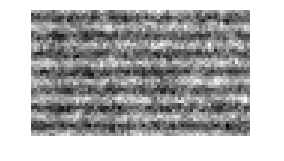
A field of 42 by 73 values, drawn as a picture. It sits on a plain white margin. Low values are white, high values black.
Overall the values sit about 50% of the way up the scale. No row or column stands out. Stripes running across repeat 7 times from top to bottom. No overall slope runs across the table. Streaks run across, left to right.
